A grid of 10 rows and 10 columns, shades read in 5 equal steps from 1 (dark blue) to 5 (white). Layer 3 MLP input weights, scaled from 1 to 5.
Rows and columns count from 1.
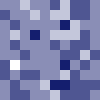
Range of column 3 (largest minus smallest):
2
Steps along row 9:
down up same up down same up same same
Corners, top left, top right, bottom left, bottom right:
3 3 3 3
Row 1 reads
3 3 4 3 3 2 4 2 2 3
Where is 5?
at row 7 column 2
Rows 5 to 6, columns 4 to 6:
3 3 2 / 3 3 3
